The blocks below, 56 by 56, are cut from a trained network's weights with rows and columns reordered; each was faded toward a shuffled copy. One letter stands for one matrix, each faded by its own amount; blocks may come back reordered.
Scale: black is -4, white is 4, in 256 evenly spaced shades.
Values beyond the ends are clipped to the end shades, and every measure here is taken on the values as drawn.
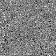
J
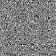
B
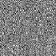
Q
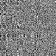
Q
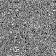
J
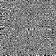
B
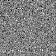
J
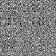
Q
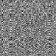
Q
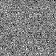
J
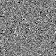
J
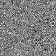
J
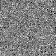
J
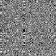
Q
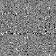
B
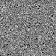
J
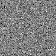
J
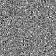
J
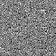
J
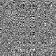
Q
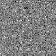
J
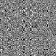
B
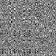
Q
